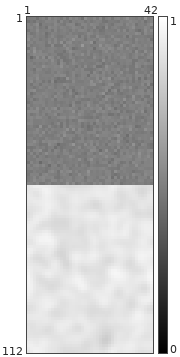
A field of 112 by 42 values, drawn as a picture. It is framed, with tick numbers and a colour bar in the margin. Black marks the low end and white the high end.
The table splits into 2 rows of 1 panel. Panel 1,1: middling, fine-grained, faint in contrast. Panel 2,1: very high, blotchy, faint in contrast.
